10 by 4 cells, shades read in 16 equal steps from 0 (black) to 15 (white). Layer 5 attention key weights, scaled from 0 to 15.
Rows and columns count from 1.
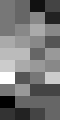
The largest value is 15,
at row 7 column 1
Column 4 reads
4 2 8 5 9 8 12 4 6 6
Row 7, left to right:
15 5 7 12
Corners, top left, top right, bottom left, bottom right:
7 4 3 6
